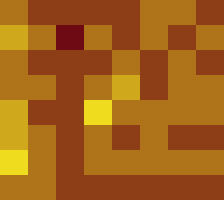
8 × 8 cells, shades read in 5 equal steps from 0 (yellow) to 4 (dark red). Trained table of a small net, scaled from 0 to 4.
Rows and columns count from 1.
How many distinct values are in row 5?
4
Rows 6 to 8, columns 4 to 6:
2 3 2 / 2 2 2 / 3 3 3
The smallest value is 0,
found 2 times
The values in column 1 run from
0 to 2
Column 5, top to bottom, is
3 3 2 1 2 3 2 3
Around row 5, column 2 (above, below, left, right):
2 2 1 3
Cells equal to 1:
4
